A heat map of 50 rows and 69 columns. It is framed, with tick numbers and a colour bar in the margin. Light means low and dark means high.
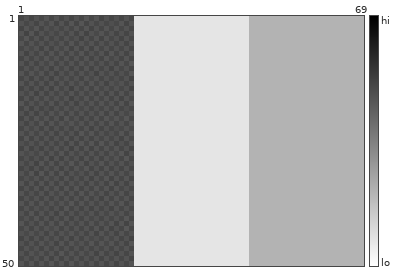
The table splits into one row of 3 panels. Panel 1,1: high, checkered, faint in contrast. Panel 1,2: very low, flat. Panel 1,3: low, flat.
